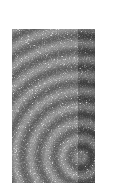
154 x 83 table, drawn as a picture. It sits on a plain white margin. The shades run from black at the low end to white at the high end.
Rings: centred on the bottom right. Mirror symmetry: none. Seam: vertical, 80% of the way across, the left part higher. Histogram: bell-shaped. Average level on the scale: 50%.
